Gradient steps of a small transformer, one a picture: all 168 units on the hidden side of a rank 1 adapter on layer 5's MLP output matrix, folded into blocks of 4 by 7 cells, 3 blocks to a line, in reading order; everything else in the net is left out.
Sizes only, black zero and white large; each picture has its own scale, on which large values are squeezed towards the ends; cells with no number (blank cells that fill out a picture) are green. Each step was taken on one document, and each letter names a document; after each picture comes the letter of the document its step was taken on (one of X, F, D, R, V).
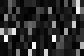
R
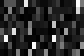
R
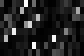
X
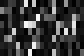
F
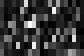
F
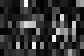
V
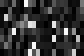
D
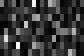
F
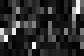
R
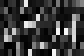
F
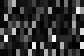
R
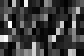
V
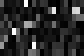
X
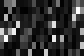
R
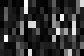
V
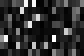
X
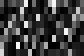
F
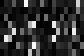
D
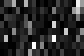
R
